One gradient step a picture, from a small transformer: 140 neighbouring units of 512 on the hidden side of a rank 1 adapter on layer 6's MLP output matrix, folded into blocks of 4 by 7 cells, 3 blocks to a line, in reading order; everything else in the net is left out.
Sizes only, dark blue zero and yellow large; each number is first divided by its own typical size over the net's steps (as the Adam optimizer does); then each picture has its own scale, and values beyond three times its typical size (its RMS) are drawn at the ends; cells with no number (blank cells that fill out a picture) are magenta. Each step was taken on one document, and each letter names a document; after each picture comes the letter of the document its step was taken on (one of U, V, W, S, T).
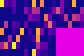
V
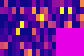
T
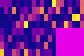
T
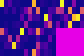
V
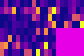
T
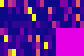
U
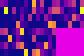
V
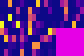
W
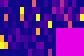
V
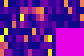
T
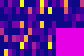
W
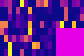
W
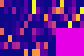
V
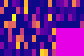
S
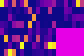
U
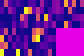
T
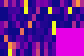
U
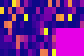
S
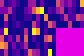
T
